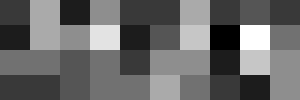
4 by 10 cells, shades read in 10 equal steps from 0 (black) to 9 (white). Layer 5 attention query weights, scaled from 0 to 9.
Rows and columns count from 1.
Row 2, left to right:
1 6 5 8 1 3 7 0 9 4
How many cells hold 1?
5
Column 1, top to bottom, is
2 1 4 2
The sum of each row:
31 44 40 33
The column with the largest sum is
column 7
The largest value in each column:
4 6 5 8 4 6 7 2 9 5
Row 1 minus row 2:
1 0 -4 -3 1 -1 -1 2 -6 -2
